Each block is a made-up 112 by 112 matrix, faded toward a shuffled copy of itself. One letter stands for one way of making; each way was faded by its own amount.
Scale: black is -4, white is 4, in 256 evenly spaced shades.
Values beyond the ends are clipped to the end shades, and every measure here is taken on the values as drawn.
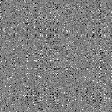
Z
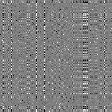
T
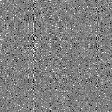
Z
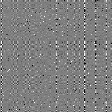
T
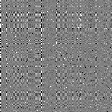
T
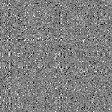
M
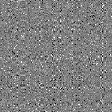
Z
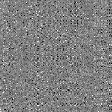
M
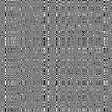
T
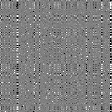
T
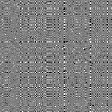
T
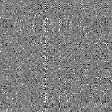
Z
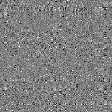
M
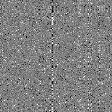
Z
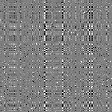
T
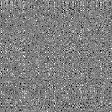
M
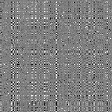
T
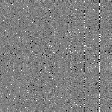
Z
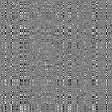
T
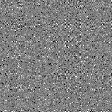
M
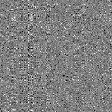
Z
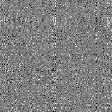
Z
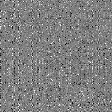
Z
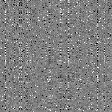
Z
